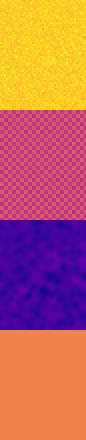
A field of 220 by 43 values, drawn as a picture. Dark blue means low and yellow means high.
The table splits into 4 rows of 1 panel. Panel 1,1: very high, fine-grained, faint in contrast. Panel 2,1: middling, checkered. Panel 3,1: very low, blotchy, faint in contrast. Panel 4,1: high, flat.
